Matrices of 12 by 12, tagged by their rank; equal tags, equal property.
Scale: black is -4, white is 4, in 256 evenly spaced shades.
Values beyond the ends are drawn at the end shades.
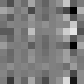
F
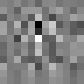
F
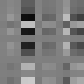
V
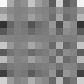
V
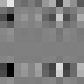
V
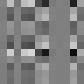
V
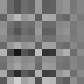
V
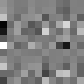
F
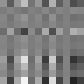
V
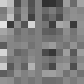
F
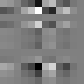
V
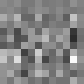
F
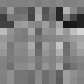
F
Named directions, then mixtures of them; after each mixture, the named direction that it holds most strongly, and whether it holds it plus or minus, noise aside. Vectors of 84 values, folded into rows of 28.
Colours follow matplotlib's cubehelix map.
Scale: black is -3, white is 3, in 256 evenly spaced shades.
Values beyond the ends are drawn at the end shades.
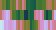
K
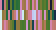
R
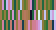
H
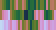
K, plus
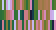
H, plus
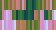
K, plus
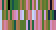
R, plus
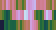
K, minus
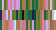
R, minus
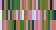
R, plus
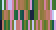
R, minus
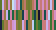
R, minus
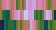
K, minus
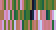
H, plus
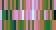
R, plus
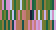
H, plus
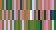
H, minus
